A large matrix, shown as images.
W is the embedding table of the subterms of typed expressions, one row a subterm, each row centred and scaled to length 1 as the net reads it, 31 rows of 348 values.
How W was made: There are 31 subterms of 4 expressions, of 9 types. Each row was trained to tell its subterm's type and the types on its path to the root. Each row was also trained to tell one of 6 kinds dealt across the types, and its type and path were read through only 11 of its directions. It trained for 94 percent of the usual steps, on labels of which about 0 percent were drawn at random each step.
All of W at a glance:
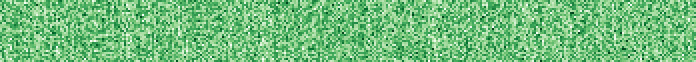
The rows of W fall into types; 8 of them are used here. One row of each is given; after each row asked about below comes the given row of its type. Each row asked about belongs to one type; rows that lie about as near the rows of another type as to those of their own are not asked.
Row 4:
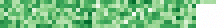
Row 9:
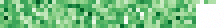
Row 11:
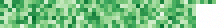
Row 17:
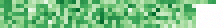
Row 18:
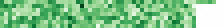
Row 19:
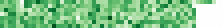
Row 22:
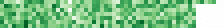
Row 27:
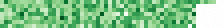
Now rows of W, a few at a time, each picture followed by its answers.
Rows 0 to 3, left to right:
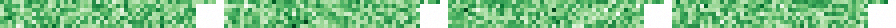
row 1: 19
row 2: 19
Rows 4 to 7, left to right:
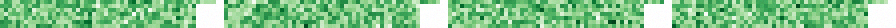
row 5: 18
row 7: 4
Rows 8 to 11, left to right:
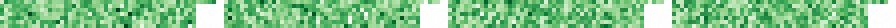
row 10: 17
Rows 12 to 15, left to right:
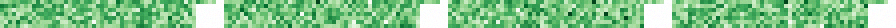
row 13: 4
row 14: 17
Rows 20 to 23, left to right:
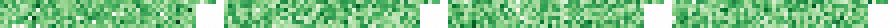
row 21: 22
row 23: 19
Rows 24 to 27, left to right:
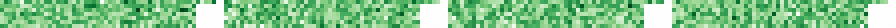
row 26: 22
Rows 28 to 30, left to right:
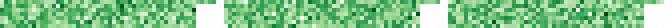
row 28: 22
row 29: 4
